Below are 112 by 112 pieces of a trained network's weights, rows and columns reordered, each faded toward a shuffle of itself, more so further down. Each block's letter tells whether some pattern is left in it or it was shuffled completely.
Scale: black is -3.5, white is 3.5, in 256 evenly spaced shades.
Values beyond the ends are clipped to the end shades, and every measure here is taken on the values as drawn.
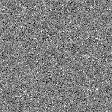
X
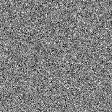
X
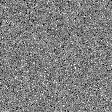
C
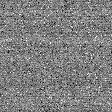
X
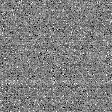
X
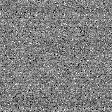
X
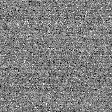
X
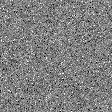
C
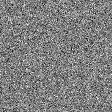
C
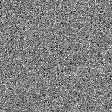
X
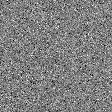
C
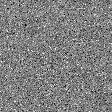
C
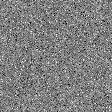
C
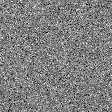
C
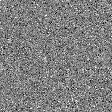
X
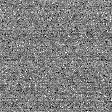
X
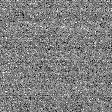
X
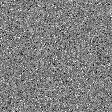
C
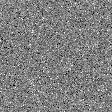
C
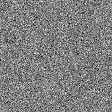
X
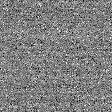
X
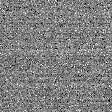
X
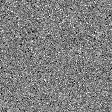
C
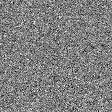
C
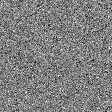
C
